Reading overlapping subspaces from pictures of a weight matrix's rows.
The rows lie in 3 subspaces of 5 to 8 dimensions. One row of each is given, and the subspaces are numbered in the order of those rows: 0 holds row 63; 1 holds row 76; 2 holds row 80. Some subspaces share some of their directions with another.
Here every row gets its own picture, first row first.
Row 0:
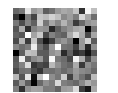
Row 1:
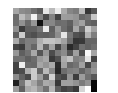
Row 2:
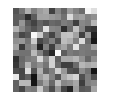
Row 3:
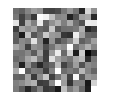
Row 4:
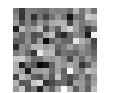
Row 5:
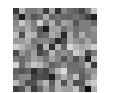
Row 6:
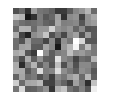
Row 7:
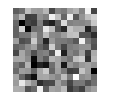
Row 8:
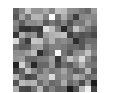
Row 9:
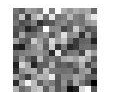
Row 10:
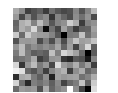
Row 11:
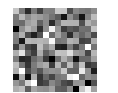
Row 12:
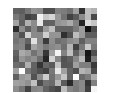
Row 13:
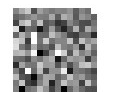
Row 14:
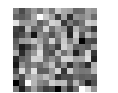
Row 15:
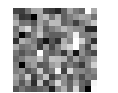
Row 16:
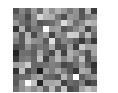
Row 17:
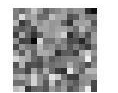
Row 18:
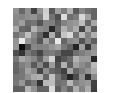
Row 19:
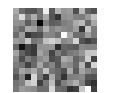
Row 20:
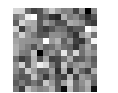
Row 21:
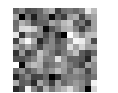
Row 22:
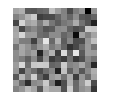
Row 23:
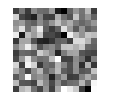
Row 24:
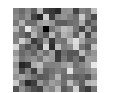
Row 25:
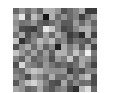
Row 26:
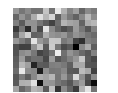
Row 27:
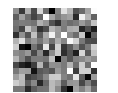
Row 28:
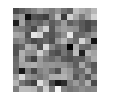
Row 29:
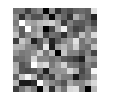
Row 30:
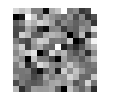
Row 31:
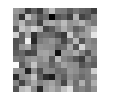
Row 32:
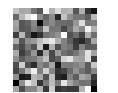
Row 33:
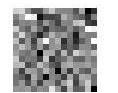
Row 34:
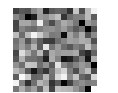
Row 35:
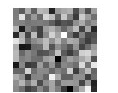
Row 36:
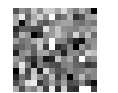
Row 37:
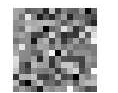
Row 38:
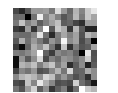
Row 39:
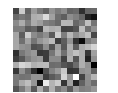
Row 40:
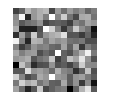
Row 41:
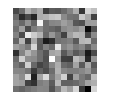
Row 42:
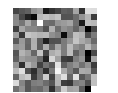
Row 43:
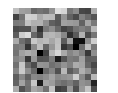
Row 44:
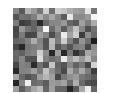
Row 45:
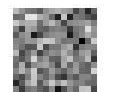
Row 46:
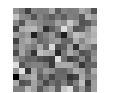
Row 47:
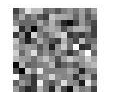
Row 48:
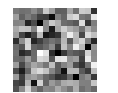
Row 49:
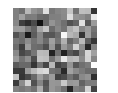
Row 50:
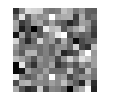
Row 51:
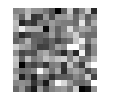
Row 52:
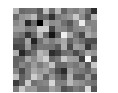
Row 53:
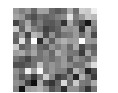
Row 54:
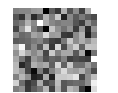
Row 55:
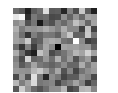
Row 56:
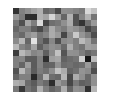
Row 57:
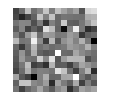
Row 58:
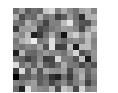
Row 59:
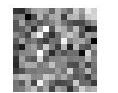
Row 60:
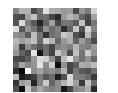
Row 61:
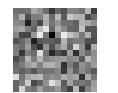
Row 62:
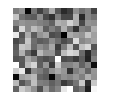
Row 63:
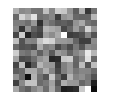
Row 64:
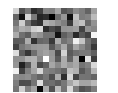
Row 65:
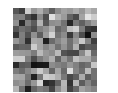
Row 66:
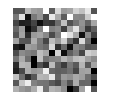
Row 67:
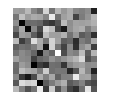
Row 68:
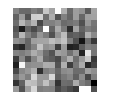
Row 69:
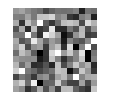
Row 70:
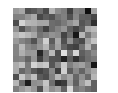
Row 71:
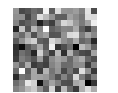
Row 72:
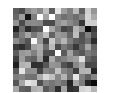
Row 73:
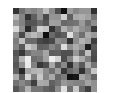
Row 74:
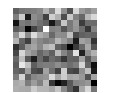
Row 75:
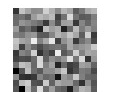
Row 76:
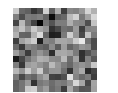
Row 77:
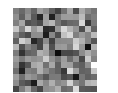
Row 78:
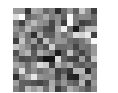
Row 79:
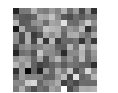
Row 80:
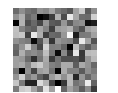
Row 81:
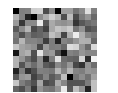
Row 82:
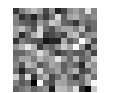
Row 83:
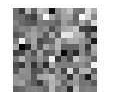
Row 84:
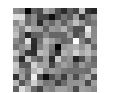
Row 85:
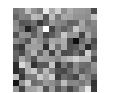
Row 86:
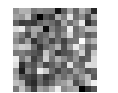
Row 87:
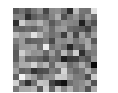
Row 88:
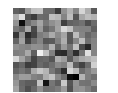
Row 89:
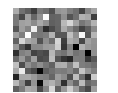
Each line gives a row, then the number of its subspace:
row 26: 0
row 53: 1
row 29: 2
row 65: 1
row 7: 2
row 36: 1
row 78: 1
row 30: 0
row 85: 0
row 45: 2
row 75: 1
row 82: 0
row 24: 0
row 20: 1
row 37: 1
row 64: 1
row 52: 1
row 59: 2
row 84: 0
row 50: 1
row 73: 0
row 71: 0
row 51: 2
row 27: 0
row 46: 1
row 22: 2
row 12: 2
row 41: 0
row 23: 0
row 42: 2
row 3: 2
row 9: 2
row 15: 2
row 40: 0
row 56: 1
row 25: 0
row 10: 1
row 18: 0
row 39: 1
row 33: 2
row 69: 2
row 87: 2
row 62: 0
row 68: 2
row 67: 2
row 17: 1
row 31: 1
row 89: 0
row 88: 1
